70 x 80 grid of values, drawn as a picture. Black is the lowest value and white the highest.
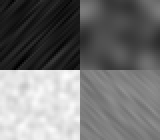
It is made of 2 by 2 panels. Panel 1,1: very low, slanting up to the right, faint in contrast. Panel 1,2: low, smooth. Panel 2,1: very high, blotchy, faint in contrast. Panel 2,2: middling, slanting down to the right, faint in contrast.
